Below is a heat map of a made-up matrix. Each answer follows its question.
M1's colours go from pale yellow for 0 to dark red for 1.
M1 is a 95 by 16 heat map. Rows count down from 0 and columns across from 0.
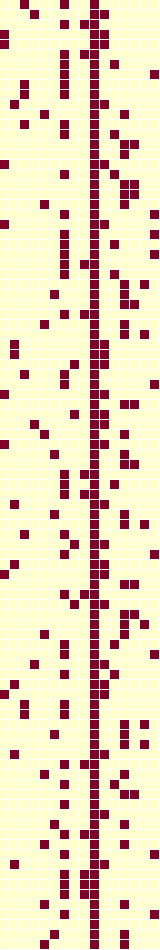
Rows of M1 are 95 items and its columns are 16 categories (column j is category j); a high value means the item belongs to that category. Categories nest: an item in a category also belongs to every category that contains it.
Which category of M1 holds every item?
9
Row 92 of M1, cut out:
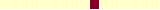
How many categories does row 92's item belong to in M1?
1
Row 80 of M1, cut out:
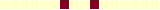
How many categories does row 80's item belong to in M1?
2
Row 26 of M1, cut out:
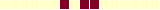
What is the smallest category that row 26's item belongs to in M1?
8
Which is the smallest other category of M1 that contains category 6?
9
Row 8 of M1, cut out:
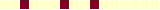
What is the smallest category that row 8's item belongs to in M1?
2
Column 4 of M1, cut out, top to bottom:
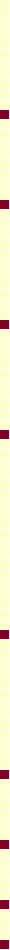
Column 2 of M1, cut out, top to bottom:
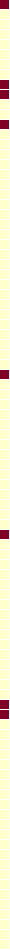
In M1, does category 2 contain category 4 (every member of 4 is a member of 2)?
no
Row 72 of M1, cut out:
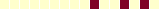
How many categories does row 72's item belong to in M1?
3
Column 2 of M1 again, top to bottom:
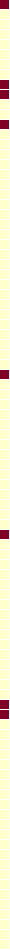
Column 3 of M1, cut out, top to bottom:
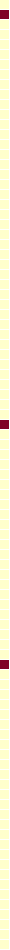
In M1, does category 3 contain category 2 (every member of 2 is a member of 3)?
no
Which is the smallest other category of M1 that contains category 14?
12
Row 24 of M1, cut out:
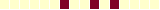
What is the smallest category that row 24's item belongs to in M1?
11
